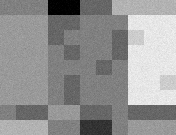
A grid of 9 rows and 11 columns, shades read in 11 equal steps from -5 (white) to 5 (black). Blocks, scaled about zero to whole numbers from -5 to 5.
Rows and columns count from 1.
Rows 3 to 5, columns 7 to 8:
0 1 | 0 1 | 1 0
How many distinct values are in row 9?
4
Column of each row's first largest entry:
4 4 4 5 7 5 5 2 6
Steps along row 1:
same same up same down same down same same same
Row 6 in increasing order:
-4 -4 -3 -1 -1 -1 0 0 0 0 1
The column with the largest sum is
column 5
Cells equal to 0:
29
